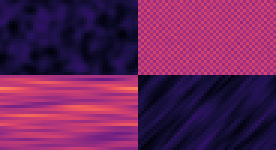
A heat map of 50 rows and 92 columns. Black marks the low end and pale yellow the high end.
The table splits into 2 rows of 2 panels. Panel 1,1: very low, blotchy, faint in contrast. Panel 1,2: middling, checkered. Panel 2,1: middling, streaked across. Panel 2,2: very low, slanting up to the right, faint in contrast.
